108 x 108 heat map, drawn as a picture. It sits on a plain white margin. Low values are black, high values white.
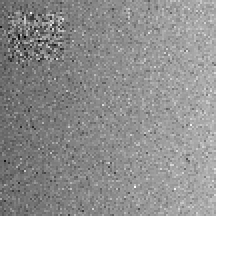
Slope: up to the right. Stripes: none. Grain: fine. Roughest part: top left. Odd patch: rougher, in the top left.
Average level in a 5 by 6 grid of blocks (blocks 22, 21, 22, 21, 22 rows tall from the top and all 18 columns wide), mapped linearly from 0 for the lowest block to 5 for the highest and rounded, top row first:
0 1 2 3 4 5 / 0 1 2 3 4 5 / 0 1 2 3 4 5 / 0 1 2 3 4 5 / 0 1 2 3 4 5
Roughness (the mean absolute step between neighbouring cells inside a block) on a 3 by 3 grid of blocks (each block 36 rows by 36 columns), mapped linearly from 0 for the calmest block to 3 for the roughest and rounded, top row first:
3 0 0 / 0 0 0 / 0 0 0
